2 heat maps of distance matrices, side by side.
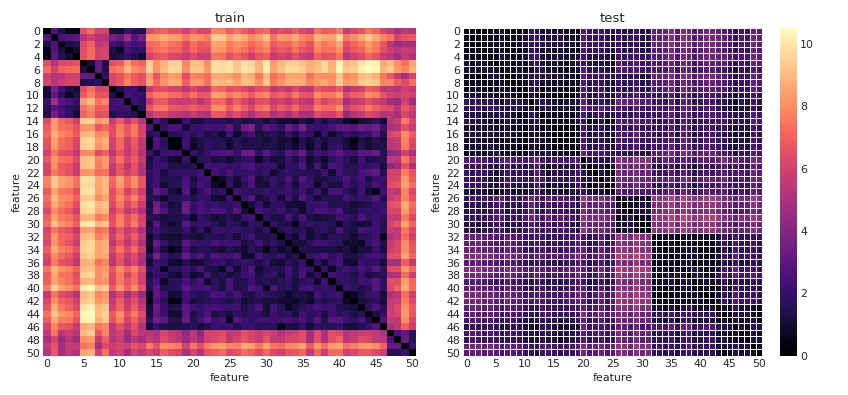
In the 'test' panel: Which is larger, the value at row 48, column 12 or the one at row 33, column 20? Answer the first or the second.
the second
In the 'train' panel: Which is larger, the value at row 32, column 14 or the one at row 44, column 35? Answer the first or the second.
the second
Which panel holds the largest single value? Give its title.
train
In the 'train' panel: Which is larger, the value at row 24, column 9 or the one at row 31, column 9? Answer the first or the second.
the first
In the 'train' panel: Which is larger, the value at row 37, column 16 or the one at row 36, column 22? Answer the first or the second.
the second
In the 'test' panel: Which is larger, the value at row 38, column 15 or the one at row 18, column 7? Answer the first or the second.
the first
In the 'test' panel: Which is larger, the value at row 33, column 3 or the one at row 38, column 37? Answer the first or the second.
the first
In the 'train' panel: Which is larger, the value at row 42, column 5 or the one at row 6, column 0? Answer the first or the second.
the first
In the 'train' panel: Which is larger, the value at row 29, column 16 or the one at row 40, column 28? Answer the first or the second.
the second
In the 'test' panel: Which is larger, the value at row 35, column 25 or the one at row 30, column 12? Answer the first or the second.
the first
